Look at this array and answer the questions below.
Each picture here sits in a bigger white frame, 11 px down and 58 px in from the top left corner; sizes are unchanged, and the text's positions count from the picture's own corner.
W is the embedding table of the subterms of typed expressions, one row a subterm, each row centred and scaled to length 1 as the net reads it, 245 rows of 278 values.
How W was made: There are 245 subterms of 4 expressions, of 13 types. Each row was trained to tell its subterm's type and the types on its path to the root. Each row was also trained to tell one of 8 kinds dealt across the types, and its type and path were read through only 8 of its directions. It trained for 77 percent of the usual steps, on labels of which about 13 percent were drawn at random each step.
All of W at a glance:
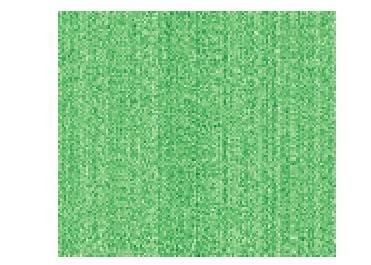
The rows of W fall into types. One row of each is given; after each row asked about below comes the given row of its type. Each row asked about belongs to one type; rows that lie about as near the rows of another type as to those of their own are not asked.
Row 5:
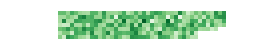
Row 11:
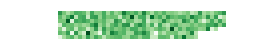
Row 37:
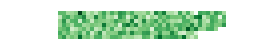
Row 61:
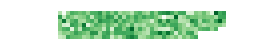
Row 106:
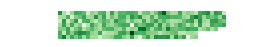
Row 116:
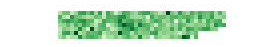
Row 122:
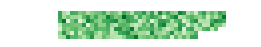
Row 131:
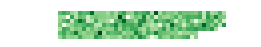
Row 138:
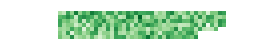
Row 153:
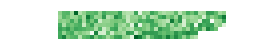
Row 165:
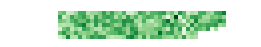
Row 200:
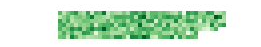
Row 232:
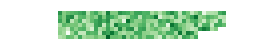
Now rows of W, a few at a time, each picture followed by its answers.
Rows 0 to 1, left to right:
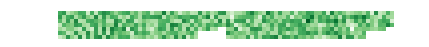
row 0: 165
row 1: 165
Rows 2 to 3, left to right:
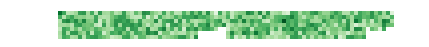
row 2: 165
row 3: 122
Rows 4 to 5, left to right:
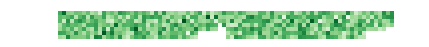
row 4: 131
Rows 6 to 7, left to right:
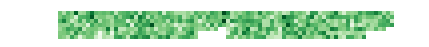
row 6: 200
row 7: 106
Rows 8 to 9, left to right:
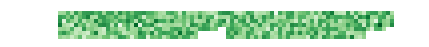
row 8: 232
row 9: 37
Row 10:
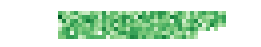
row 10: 106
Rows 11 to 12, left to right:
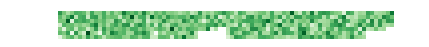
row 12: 5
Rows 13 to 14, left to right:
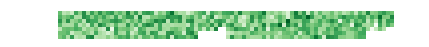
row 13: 122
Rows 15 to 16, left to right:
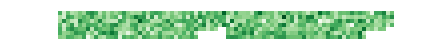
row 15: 5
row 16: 153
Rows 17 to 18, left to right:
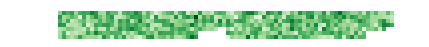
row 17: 232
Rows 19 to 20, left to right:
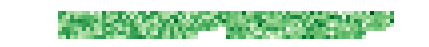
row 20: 200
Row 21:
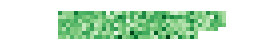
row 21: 106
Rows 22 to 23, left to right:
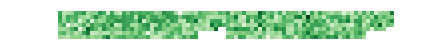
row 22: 122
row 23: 200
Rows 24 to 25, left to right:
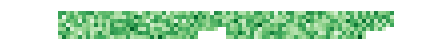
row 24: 165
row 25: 131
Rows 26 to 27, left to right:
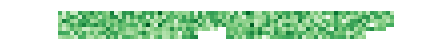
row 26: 11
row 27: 138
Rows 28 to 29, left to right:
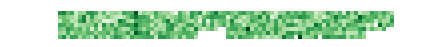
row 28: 5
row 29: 200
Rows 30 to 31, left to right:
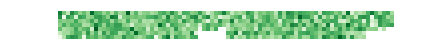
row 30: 61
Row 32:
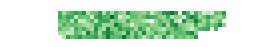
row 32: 61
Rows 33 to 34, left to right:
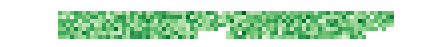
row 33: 106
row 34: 138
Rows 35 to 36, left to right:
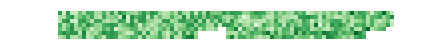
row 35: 131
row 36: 153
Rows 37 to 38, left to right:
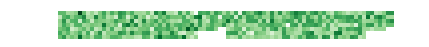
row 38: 11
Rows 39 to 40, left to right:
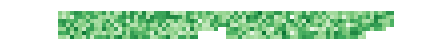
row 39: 106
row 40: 131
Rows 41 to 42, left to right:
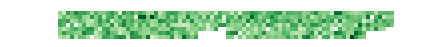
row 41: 138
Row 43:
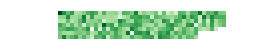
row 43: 5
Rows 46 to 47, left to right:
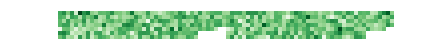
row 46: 116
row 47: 138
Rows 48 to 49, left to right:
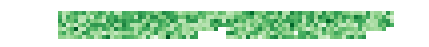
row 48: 122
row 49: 11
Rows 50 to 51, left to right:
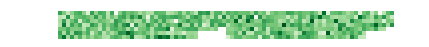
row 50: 106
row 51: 131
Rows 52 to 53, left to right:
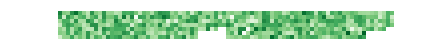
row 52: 106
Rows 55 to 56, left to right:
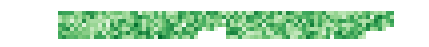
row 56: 131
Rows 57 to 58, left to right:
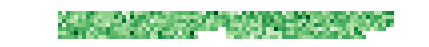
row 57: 153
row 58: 61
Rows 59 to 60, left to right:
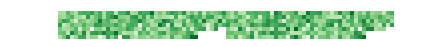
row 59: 232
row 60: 232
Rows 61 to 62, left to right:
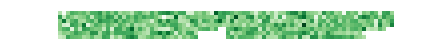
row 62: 5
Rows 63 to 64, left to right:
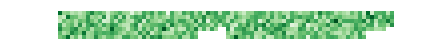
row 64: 5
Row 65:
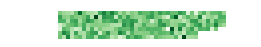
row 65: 116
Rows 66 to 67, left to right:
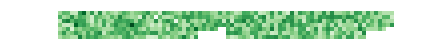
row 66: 165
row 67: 37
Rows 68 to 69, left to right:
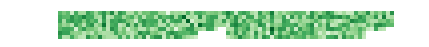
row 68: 37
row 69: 106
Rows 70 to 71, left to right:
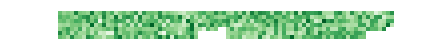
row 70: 106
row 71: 232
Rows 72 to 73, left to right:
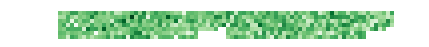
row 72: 200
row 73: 122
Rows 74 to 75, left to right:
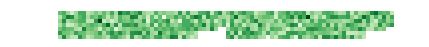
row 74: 131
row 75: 106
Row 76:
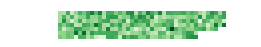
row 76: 138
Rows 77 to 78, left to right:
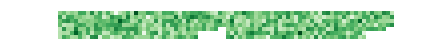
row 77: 61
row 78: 138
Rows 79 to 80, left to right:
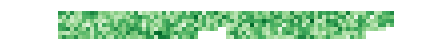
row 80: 11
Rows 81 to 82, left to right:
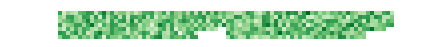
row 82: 232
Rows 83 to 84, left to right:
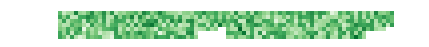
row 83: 106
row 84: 131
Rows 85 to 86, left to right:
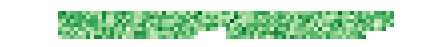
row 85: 37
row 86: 153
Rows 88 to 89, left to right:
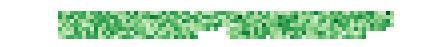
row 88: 61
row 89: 61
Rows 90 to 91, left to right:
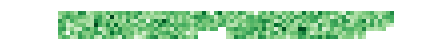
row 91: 5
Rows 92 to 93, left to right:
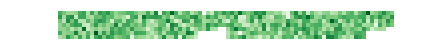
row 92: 165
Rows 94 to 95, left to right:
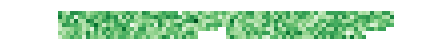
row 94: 122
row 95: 61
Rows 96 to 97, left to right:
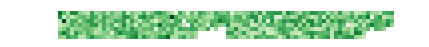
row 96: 106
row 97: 165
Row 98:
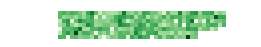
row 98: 200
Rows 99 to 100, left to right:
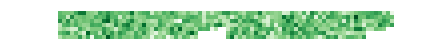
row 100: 106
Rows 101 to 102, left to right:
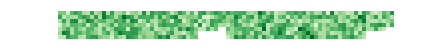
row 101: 106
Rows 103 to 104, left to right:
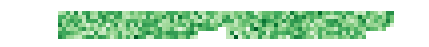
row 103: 116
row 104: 232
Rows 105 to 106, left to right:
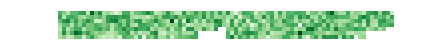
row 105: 122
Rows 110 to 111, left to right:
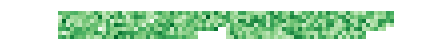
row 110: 153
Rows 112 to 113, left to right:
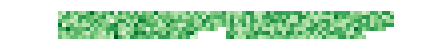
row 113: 116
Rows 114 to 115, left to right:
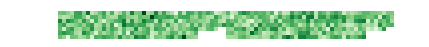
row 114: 37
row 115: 200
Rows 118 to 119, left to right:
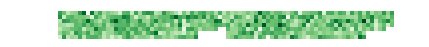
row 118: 122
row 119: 61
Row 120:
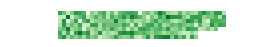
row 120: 106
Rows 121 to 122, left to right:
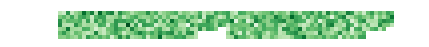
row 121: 165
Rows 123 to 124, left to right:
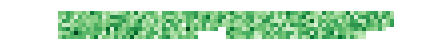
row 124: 131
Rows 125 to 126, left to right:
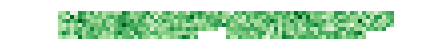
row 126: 138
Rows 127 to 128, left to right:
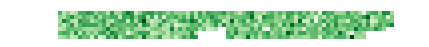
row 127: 11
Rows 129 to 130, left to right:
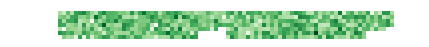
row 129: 116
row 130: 165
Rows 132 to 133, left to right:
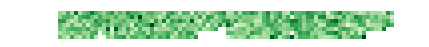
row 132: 138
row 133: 232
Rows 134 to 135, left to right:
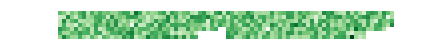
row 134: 61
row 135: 37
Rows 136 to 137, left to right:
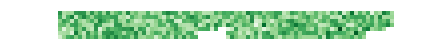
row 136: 61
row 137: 165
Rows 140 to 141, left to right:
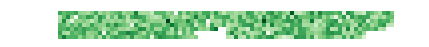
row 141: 165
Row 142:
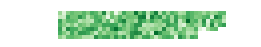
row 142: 5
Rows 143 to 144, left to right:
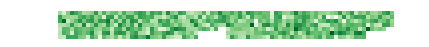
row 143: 138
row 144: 232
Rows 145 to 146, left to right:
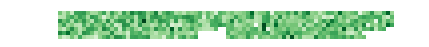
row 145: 11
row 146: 61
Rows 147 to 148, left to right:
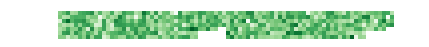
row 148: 106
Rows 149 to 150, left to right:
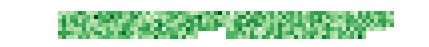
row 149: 116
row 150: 37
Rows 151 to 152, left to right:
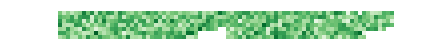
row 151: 165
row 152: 138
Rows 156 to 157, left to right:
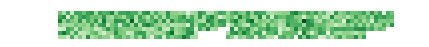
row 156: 11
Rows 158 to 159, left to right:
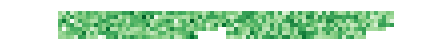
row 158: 138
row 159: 37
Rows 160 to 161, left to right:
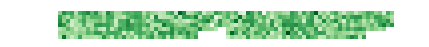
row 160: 232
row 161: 11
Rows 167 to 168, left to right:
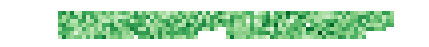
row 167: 131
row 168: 232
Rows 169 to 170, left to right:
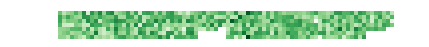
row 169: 122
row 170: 116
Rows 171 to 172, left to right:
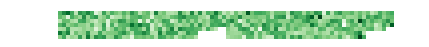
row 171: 37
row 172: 138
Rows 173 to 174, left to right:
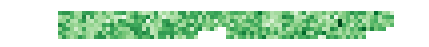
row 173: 131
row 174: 153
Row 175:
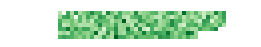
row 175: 153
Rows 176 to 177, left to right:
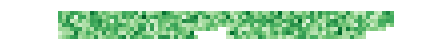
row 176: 200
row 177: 11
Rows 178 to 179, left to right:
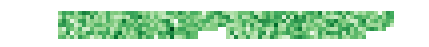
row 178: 138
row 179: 232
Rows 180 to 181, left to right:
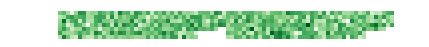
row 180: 165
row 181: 131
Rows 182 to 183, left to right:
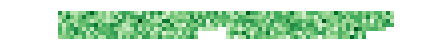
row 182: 5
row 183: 116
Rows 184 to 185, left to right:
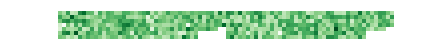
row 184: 116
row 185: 106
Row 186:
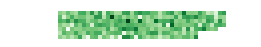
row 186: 232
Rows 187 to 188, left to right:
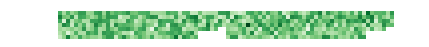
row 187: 232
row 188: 122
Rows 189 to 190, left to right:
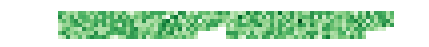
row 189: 165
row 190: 37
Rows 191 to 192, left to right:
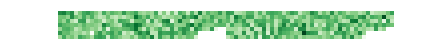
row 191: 131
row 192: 165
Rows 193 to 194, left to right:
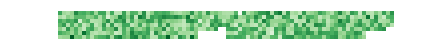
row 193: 106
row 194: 153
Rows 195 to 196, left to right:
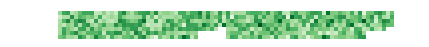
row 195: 131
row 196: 122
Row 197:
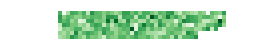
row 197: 122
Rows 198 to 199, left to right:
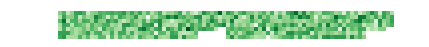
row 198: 116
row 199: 200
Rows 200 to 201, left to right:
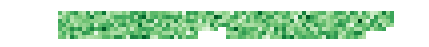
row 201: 153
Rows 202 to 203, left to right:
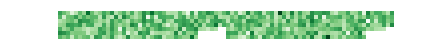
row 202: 37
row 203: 37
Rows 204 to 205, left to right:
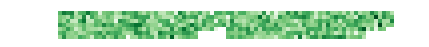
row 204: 131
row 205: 200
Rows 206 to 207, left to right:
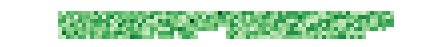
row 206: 138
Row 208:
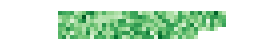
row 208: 5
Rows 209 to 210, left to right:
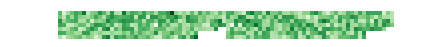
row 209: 122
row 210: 116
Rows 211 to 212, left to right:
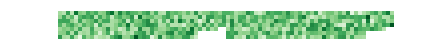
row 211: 138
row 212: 116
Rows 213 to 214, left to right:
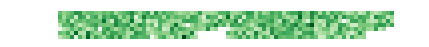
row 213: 11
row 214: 11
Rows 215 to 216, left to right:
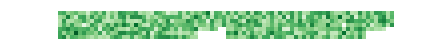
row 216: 37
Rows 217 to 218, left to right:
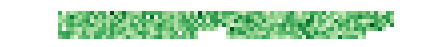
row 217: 37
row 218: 131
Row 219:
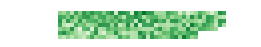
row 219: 232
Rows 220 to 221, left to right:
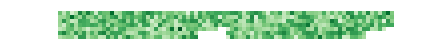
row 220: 11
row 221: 131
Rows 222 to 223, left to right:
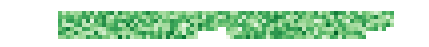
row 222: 165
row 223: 61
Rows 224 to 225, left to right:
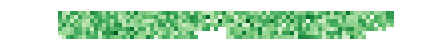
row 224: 61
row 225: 138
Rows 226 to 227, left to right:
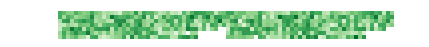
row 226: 200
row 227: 200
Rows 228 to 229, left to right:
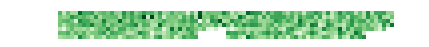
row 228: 11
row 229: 116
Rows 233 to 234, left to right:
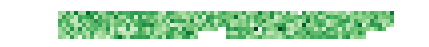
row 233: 138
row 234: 153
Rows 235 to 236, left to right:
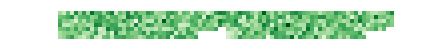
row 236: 138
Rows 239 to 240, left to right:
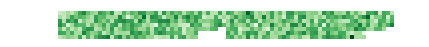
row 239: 165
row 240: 37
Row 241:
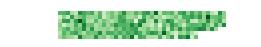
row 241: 131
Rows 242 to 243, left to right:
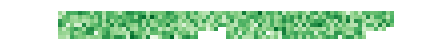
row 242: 138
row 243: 106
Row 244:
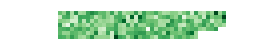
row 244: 153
